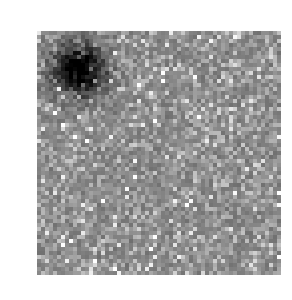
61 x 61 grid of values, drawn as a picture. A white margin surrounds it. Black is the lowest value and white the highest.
No row or column stands out. One dip sinks in the top left. The ninth with the lowest average is the top left. Neither half mirrors the other. The distribution is heavy-tailed on both sides. No regular stripes run through it.
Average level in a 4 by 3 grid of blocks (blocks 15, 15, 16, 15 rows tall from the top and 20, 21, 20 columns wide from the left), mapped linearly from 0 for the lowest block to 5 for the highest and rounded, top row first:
055 | 455 | 555 | 555
